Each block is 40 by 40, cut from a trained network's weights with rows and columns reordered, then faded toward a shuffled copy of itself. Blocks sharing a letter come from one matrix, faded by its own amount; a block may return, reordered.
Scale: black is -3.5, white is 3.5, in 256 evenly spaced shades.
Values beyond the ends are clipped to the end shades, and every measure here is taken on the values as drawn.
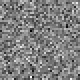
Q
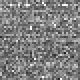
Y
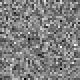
Q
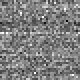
Y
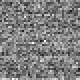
Y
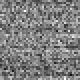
Y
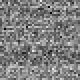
Y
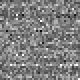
Y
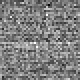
Y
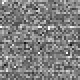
Y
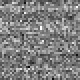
Y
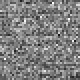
Y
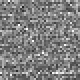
Y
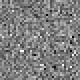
Q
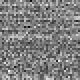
Y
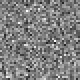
Q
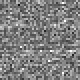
Y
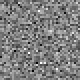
Q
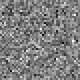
Q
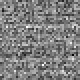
Y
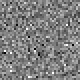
Q
